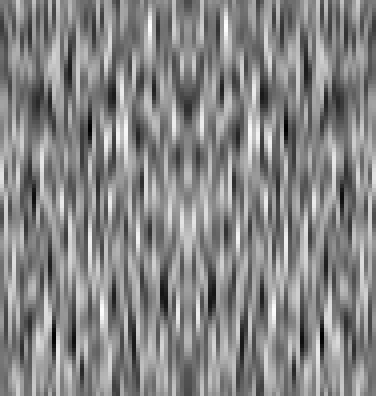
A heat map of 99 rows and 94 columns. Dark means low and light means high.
The left and right halves mirror each other. The histogram is bell-shaped. No overall slope runs across the table. The grain runs up and down. Overall the values sit about 50% of the way up the scale.
